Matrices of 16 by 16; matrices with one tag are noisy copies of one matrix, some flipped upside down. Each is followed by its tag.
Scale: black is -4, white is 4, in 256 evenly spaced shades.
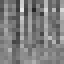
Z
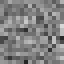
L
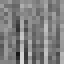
Z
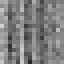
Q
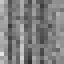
Q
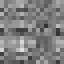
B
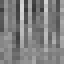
Z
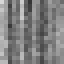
Q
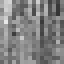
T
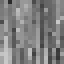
T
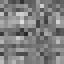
B
